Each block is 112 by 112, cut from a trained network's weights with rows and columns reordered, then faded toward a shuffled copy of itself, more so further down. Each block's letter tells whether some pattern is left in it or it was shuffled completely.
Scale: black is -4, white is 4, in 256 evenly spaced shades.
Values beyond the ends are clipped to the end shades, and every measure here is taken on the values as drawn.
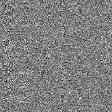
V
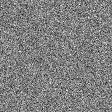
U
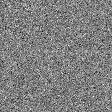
U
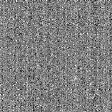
V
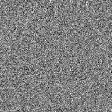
V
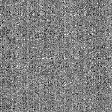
V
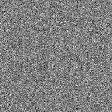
V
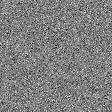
U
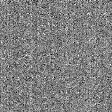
V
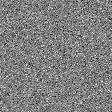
U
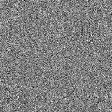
V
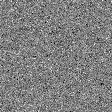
U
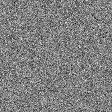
U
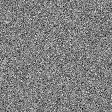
U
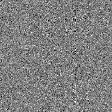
V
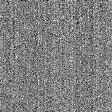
V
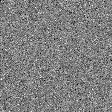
U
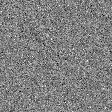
U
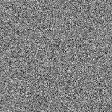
V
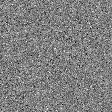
U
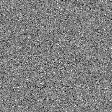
V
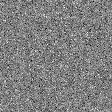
U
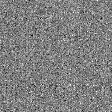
V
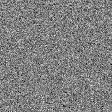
V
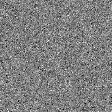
V
